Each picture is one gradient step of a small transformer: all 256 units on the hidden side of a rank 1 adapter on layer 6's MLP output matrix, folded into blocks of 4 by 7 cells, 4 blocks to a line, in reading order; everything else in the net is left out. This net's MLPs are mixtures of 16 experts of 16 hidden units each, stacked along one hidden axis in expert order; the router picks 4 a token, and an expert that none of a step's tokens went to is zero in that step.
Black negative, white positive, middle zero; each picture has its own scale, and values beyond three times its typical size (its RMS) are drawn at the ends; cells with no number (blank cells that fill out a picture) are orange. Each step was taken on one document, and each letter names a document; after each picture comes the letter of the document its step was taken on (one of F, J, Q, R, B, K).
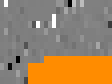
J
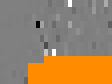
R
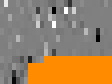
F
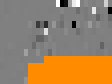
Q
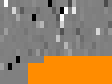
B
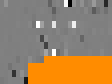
R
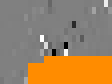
R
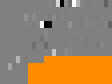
J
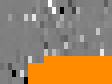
B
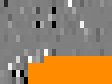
F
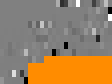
Q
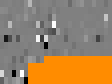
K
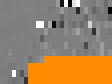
Q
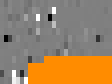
K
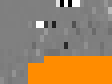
Q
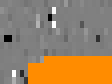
K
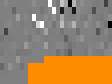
B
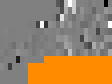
J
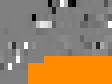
J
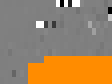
Q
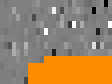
B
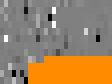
K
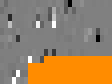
F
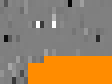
F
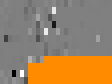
K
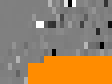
J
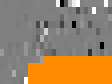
Q
